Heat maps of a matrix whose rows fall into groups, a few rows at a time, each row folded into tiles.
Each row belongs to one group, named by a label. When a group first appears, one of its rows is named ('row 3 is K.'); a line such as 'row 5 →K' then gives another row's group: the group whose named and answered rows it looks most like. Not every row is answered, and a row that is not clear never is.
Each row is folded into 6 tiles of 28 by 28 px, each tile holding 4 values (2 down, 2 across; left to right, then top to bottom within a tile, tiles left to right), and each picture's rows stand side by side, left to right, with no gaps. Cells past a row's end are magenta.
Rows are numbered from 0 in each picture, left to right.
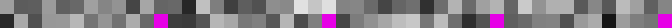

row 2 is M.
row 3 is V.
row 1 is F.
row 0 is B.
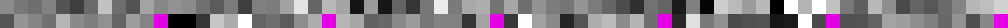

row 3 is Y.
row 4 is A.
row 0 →B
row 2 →F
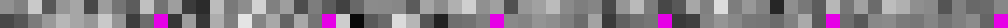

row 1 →B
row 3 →V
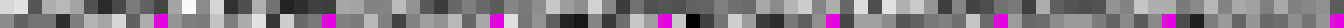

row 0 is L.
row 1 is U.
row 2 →L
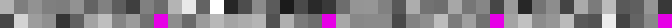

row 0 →Y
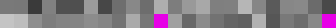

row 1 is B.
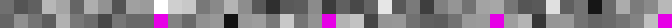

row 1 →L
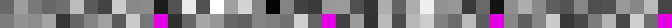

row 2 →B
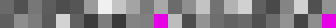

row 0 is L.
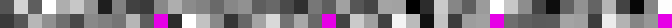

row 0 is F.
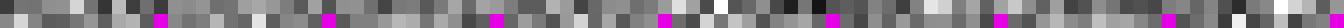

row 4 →U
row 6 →U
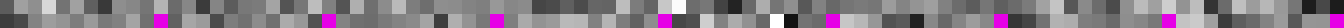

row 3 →M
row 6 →F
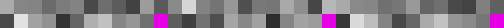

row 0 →Y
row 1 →V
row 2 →Y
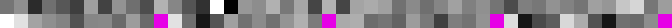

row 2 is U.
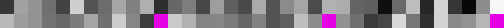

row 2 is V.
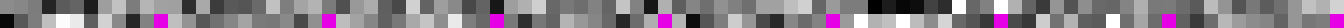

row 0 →M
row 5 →M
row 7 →F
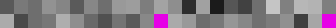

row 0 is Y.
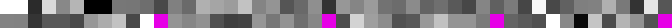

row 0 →L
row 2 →Y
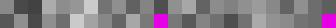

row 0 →B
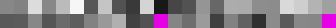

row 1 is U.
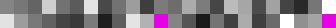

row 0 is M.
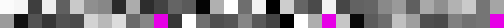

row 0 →L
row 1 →A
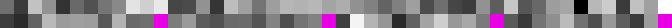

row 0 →F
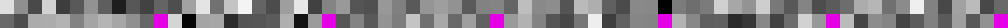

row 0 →U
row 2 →B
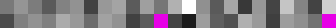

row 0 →M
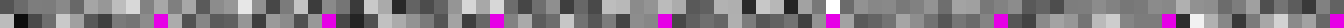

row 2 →F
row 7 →Y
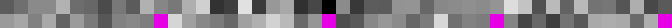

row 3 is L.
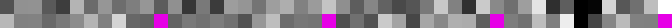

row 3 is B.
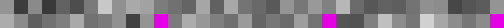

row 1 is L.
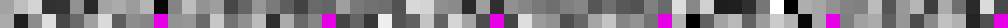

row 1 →U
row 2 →B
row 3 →Y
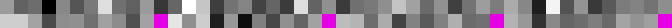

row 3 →L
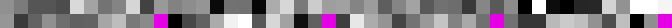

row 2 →Y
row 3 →F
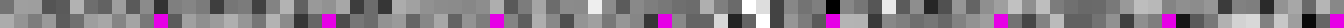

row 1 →M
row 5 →L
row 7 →M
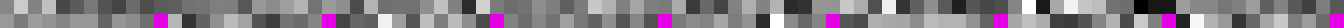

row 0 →U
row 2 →B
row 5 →U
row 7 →Y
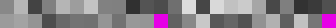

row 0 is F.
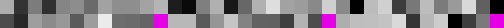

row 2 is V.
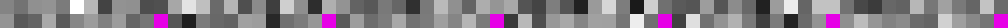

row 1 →V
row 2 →B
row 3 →B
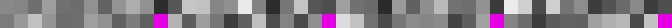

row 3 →L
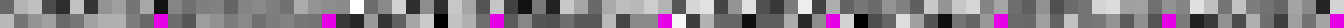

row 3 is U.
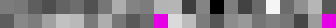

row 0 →M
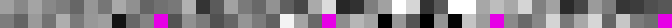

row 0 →V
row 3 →U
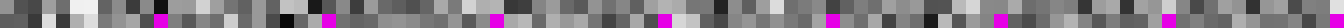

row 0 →B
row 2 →F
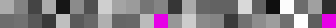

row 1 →A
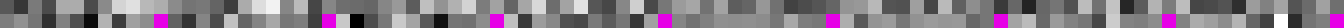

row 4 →U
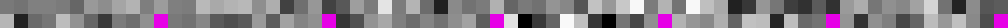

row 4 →U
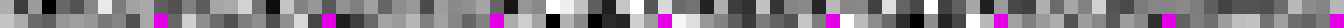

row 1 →A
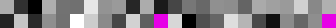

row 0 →B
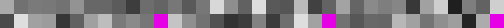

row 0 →Y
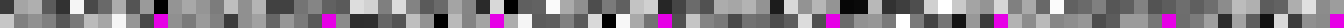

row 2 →V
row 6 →U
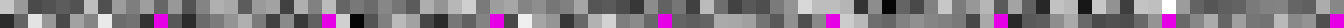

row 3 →Y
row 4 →F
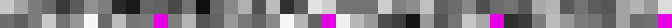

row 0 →U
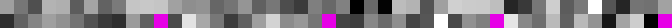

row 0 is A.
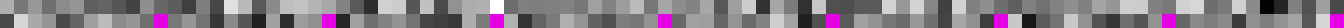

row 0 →Y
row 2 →A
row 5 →A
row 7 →L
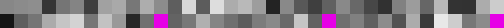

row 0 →M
